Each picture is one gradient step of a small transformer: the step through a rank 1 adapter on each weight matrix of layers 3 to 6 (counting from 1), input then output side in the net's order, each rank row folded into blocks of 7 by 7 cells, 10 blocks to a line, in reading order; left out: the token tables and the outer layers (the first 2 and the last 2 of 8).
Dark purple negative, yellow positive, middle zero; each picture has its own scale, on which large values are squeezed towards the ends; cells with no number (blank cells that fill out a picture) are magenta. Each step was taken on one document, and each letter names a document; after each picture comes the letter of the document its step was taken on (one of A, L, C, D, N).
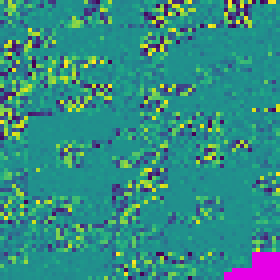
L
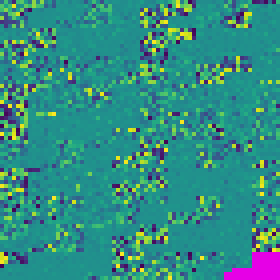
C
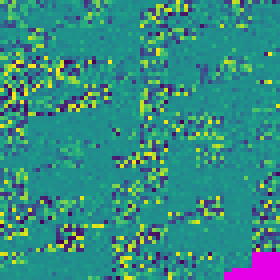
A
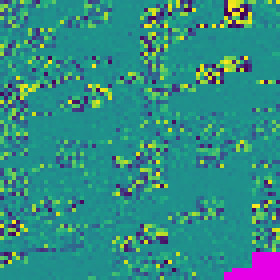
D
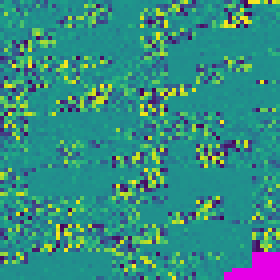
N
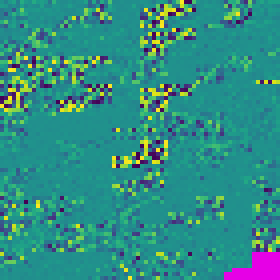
L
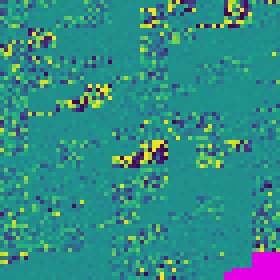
D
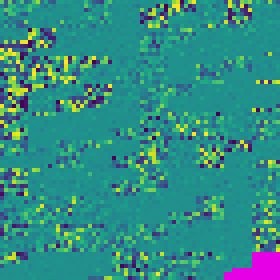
L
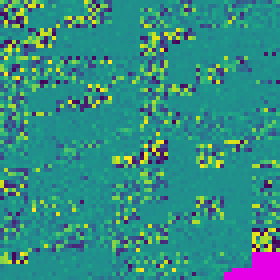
D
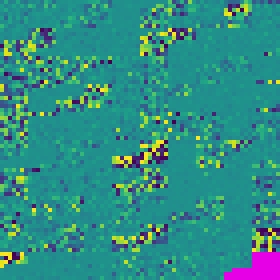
D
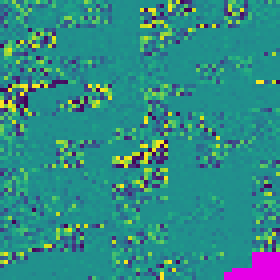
D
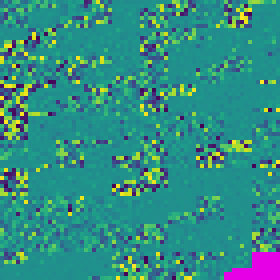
N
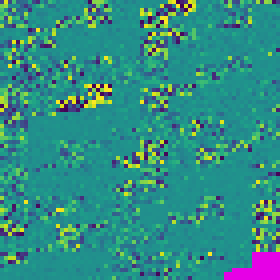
L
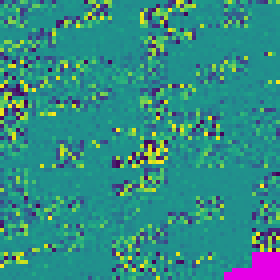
A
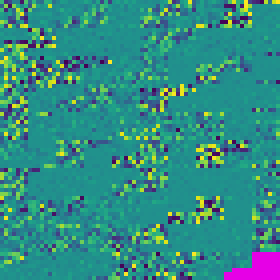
N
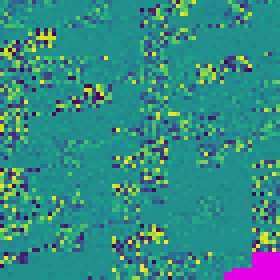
C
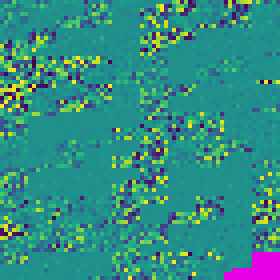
L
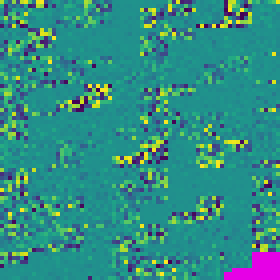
D
